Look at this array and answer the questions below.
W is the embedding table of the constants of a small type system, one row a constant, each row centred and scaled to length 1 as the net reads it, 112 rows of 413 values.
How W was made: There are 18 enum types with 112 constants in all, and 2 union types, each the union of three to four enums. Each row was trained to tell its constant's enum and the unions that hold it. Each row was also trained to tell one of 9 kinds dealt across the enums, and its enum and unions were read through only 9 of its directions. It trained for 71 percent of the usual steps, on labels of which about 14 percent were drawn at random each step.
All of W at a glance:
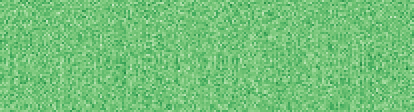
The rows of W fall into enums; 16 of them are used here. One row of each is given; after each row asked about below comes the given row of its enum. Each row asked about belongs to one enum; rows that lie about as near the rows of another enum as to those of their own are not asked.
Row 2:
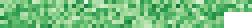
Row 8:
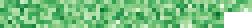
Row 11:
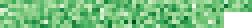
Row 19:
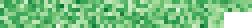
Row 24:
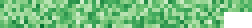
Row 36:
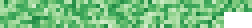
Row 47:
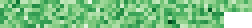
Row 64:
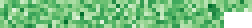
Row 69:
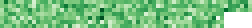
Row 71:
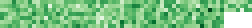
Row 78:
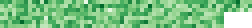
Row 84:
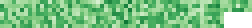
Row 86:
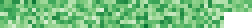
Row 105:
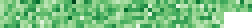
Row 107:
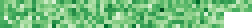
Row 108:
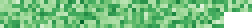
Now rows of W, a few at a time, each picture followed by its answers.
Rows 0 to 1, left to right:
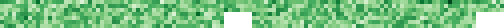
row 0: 36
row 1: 19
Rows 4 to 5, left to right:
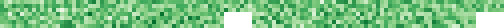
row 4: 84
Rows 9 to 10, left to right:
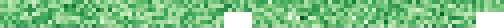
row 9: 108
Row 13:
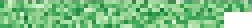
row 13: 24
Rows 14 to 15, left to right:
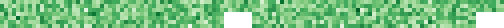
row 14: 84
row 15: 24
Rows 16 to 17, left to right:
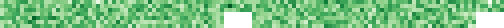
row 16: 105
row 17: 105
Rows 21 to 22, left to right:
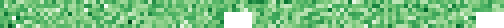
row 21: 2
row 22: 86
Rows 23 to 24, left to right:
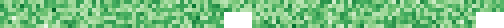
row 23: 8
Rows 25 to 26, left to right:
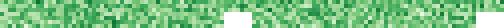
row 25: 105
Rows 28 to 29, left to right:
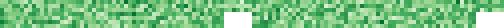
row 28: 47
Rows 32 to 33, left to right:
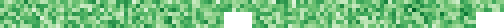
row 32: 11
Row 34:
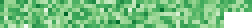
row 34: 107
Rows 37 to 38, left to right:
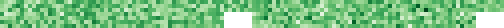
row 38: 86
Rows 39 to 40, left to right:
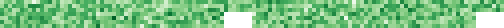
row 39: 108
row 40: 86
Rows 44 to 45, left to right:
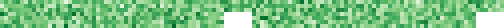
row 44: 24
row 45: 78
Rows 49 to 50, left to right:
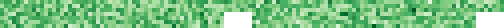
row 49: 19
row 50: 2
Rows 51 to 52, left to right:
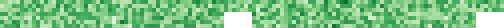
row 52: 107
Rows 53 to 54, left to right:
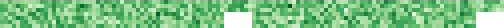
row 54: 8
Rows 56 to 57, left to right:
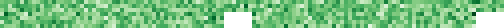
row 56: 8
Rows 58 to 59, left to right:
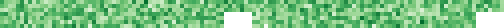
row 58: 24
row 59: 78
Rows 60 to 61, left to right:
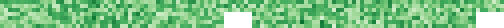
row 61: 78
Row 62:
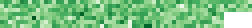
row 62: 78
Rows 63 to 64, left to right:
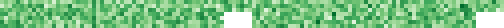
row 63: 24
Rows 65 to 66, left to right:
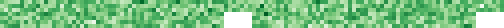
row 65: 108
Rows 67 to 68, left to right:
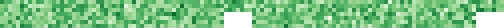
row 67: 69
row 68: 36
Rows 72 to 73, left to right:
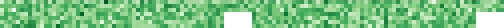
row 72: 64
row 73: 107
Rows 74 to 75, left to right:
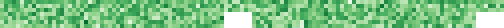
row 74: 86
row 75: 19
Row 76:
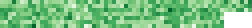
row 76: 2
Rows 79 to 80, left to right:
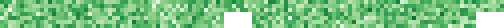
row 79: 78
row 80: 107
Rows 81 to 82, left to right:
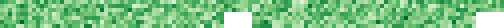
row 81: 36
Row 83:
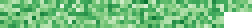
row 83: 108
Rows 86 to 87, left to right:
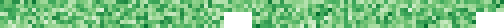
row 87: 24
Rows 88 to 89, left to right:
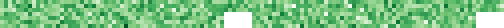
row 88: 64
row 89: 84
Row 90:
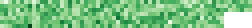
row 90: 84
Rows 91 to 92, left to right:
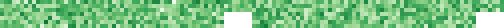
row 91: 69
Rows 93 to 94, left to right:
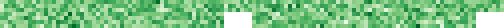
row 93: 64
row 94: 8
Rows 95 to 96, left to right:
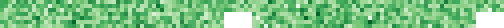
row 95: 78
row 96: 105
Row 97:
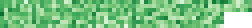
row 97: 107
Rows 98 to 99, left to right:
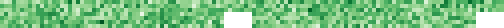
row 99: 69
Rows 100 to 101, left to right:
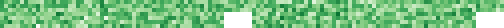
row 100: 8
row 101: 108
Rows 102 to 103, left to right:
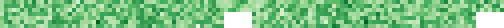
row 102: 8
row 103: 108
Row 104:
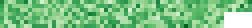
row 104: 107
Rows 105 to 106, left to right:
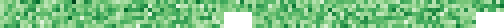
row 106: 105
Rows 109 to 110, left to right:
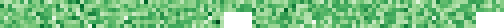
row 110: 36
